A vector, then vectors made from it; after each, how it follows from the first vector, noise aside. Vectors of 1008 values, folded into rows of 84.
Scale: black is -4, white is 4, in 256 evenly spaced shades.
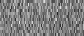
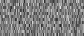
sign-scrambled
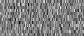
sign-scrambled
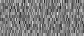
sign-scrambled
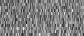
reversed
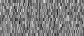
sign-scrambled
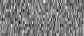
sign-scrambled
